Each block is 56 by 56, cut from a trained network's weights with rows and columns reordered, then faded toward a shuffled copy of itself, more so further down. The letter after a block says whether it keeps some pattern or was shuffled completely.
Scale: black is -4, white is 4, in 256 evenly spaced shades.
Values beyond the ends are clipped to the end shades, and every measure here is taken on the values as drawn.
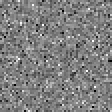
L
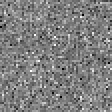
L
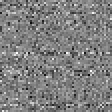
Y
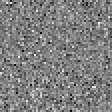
L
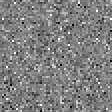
L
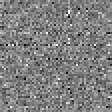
Y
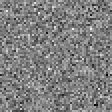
L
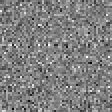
Y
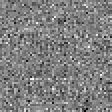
Y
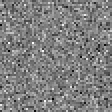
L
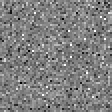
L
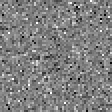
L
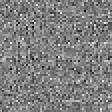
Y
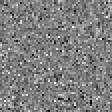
L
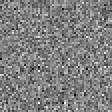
Y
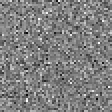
Y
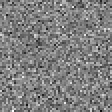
L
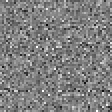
Y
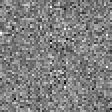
Y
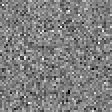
Y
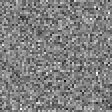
Y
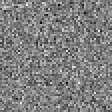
Y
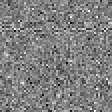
Y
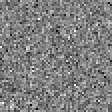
L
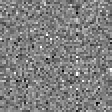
Y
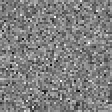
L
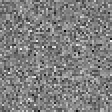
Y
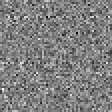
Y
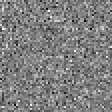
Y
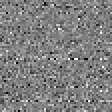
Y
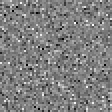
L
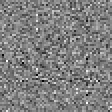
Y
